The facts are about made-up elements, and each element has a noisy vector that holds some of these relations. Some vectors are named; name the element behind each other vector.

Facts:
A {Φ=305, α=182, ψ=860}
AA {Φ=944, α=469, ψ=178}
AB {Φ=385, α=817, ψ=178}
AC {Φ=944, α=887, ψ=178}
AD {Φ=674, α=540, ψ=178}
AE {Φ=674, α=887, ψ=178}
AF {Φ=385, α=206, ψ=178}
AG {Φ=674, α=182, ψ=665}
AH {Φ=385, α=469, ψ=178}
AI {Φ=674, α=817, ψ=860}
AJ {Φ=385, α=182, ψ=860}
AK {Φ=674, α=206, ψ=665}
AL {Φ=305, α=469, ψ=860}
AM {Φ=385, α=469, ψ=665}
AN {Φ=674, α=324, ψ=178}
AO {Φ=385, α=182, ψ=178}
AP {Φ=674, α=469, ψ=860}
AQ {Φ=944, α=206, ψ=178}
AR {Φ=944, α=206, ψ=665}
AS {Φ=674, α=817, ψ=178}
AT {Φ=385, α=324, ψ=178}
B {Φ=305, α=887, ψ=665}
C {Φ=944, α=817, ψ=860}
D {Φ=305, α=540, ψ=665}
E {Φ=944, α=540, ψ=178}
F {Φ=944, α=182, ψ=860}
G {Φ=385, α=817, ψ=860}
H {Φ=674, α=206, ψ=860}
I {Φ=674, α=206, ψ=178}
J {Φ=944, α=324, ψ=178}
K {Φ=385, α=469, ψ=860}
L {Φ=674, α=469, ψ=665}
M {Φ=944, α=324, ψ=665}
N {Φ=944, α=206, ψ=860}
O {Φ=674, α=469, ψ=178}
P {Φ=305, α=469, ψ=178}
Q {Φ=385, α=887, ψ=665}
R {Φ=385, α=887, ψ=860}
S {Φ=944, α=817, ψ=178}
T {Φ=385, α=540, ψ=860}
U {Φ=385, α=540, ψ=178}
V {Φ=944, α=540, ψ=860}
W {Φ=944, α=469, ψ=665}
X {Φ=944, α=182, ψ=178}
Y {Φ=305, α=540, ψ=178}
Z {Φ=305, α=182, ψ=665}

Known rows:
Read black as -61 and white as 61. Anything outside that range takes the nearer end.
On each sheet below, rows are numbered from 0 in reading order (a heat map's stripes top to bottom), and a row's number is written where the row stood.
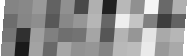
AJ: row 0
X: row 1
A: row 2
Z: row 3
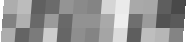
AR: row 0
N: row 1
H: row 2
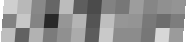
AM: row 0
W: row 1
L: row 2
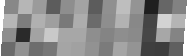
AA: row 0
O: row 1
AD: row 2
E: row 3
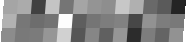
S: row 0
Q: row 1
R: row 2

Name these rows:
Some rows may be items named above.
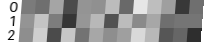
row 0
X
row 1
W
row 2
S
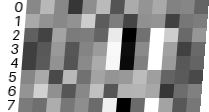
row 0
W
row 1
U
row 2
AT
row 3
J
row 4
J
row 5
S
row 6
AA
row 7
AT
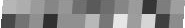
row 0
AH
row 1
F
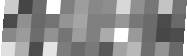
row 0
AS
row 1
V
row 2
AQ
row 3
AB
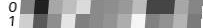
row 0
AE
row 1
I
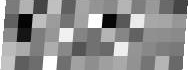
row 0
C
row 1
AN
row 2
B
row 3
AF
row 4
AS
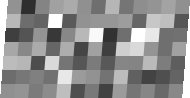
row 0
D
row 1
AI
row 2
M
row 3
AO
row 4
G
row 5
AC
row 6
T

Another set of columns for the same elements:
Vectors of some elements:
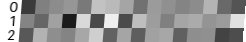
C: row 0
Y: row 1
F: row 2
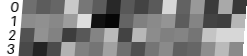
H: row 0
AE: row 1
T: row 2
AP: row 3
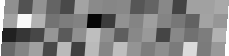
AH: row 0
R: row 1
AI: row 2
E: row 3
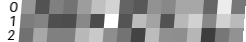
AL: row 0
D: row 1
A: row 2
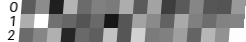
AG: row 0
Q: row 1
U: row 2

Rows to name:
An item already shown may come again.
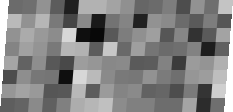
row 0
AB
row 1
AF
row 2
AE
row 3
X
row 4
AH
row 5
G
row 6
AO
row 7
S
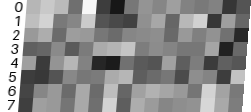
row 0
AC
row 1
B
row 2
M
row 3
S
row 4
I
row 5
AS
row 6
V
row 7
V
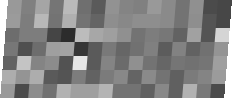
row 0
J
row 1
J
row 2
AB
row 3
AN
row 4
AJ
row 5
AT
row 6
AA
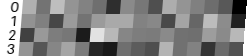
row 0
AQ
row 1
W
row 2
G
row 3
I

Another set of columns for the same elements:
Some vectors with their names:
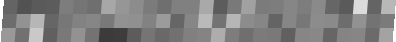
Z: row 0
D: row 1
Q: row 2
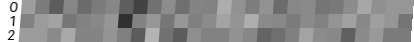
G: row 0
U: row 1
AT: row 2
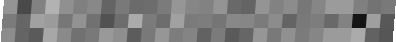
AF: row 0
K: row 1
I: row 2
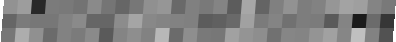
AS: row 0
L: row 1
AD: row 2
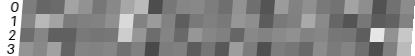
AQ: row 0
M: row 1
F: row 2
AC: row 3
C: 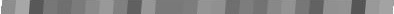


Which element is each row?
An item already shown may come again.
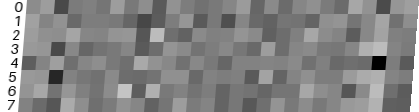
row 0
S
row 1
AE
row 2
AT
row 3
AI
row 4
W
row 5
AS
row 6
AN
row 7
I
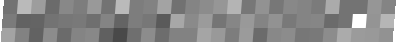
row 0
E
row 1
AJ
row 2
G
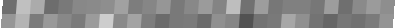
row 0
V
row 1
J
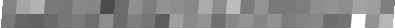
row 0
T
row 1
AJ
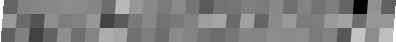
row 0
AA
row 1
AB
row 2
X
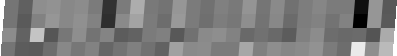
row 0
AH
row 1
AH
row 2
B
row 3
AO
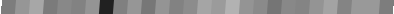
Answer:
U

